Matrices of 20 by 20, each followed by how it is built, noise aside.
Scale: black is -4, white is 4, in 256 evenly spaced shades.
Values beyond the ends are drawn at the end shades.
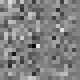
uneven columns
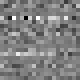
uneven rows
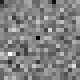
uneven rows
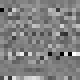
uneven rows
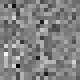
uneven columns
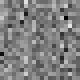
uneven columns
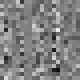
uneven columns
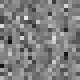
uneven columns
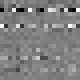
uneven rows
